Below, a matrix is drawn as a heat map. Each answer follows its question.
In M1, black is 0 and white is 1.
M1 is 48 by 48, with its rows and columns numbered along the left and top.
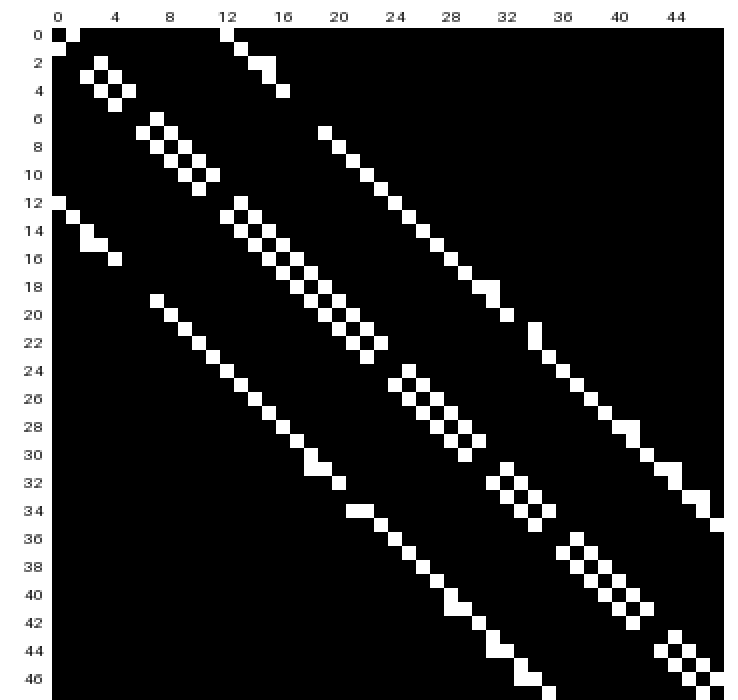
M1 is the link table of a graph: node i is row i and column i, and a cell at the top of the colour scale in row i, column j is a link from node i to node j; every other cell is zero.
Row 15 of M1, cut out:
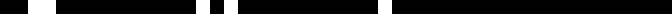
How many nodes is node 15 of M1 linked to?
5
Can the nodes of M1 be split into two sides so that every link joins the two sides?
no
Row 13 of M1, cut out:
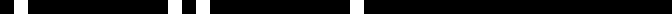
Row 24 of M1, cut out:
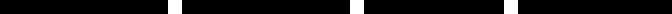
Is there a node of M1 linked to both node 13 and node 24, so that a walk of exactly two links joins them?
yes
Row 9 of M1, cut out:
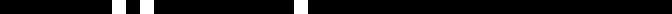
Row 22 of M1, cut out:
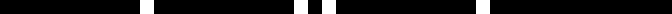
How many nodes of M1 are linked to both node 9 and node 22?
2
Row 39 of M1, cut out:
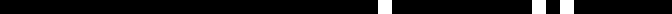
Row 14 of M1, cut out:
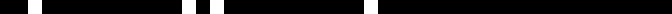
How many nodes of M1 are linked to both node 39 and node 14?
0
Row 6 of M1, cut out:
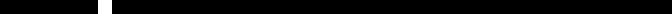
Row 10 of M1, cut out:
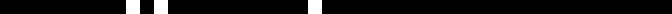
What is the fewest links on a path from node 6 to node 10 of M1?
4
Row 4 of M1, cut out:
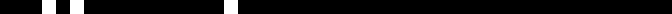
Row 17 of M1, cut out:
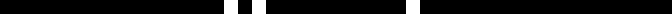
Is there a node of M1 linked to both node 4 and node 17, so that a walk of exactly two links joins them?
yes
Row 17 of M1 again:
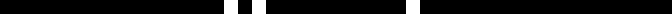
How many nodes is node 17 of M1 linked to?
3
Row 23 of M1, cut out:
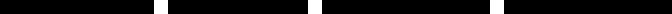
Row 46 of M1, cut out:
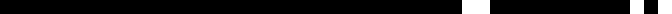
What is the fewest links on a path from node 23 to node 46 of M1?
3
